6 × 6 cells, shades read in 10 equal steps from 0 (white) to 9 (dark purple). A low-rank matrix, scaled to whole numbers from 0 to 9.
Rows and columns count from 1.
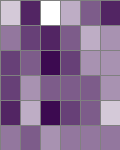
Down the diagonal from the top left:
2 7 9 6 6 5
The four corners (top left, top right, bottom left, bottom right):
2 8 5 5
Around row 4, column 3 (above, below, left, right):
9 9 4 6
